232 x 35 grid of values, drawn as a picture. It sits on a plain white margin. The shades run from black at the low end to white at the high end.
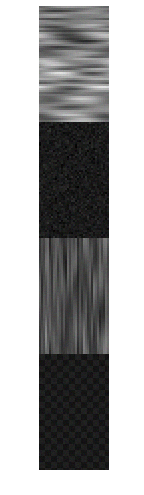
The table splits into 4 rows of 1 panel. Panel 1,1: middling, streaked across, strong in contrast. Panel 2,1: very low, fine-grained, faint in contrast. Panel 3,1: low, streaked downward. Panel 4,1: very low, checkered, faint in contrast.
